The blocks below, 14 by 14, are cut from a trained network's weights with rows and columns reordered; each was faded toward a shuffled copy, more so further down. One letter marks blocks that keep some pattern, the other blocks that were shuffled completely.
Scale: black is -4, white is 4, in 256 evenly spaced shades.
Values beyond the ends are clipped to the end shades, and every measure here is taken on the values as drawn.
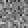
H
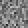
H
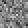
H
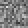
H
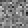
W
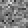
H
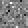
H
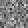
H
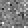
H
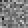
H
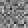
W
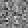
W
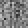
W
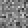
H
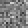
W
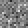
H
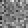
H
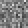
H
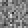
H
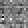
W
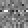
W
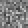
H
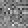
W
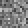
W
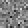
H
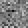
W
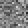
W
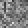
W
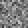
H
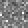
H
